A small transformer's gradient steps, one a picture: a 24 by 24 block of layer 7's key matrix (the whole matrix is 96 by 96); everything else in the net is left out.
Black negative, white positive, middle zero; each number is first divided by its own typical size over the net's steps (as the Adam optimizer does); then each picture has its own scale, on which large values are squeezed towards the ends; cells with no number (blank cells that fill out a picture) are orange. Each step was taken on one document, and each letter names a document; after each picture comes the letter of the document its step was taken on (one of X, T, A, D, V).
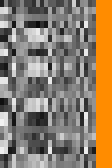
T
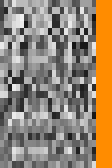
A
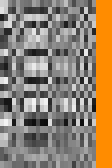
T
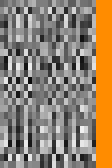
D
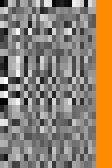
T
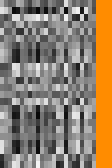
D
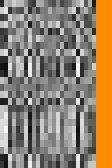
D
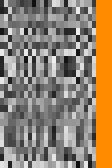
D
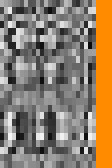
T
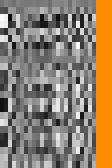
A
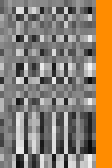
D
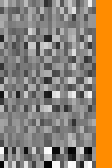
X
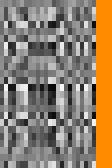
A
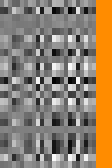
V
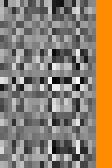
V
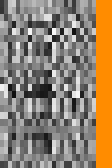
A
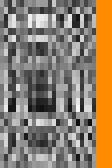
A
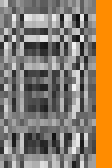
A
